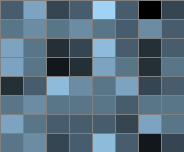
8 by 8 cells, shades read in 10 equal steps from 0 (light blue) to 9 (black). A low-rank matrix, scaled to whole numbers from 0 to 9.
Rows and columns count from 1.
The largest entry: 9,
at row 1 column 7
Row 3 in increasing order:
1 2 4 5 5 6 7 7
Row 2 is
4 3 4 3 4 5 3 5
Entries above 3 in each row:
6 5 6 6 5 7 6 6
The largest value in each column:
7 5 8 7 5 6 9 6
